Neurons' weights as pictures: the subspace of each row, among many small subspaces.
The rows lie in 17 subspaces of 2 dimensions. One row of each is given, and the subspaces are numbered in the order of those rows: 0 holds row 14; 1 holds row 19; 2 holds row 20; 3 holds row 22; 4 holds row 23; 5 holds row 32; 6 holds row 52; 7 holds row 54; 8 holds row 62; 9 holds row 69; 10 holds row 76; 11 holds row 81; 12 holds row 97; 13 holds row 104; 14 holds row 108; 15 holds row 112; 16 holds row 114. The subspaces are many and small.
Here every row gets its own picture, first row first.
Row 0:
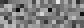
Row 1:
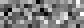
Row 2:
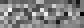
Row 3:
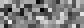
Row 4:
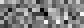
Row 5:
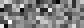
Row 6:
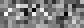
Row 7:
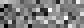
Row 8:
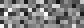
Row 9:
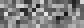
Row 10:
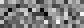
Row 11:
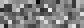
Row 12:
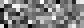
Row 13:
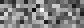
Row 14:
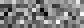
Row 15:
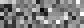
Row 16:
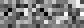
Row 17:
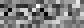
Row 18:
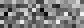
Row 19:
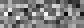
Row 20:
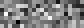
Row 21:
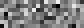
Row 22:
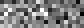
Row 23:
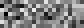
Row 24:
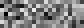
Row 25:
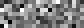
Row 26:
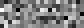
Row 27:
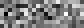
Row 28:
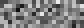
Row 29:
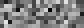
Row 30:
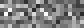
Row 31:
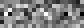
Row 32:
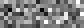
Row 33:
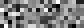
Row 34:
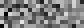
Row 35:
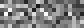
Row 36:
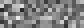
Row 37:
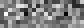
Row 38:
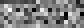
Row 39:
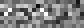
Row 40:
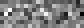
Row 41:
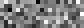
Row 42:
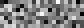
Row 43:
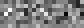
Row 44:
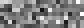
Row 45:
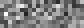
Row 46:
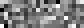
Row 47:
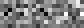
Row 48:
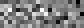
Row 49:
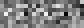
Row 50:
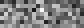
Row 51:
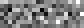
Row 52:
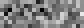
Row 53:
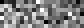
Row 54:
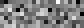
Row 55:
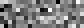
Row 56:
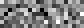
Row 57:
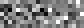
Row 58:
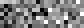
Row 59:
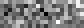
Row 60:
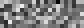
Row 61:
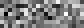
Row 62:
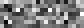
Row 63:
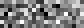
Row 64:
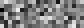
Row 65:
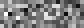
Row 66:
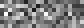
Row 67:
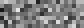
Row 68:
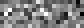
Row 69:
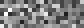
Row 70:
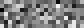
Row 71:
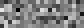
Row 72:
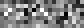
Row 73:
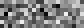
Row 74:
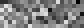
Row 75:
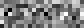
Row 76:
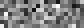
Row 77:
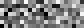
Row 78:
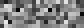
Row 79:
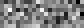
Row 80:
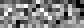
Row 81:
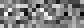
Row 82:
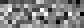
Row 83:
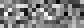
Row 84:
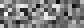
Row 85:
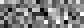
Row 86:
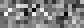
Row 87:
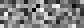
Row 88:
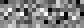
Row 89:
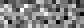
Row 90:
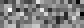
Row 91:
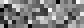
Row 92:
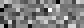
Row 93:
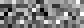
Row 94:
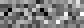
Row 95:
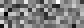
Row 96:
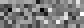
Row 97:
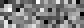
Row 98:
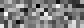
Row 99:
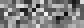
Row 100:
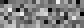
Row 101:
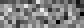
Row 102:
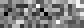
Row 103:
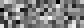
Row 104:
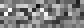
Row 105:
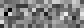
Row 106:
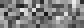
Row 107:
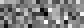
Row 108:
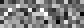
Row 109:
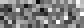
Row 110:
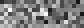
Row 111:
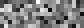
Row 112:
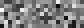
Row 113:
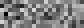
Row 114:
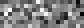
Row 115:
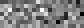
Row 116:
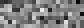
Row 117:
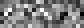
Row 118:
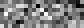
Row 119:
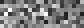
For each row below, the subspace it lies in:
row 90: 12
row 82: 1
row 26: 13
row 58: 3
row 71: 13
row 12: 9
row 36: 4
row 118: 15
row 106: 12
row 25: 6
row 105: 6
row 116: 1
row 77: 3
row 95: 3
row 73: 0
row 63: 0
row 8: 3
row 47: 5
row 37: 5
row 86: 8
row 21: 10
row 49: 7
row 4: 14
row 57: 13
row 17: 13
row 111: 16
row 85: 14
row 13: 10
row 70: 15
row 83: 11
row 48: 13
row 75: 6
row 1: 16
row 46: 10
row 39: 13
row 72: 8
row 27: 11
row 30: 4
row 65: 1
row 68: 16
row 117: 6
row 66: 4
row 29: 8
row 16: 5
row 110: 9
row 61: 11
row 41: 12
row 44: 1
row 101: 2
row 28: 7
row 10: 14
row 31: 16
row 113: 4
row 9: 12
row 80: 2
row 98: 15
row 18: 0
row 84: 13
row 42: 7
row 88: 7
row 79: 12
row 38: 8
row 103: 2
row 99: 12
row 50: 10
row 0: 7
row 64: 2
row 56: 14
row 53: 10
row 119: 9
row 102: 15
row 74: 9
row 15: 0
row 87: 10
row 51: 1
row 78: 8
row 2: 1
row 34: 9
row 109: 2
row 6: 8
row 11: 16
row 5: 6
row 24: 4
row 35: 4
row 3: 6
